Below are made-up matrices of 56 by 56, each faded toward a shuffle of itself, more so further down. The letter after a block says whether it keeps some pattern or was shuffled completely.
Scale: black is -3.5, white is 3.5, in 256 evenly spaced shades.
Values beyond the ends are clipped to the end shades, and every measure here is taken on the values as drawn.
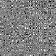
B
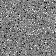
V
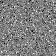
V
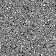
V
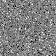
V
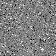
V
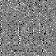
B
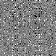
B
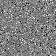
V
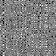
B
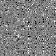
B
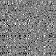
B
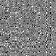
B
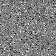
V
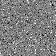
V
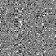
B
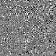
B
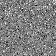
V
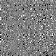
B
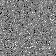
V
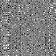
B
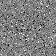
V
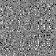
B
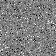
V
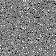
V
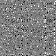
B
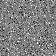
V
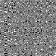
B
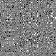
B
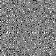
B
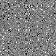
B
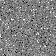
V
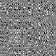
B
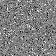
V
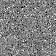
V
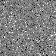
V
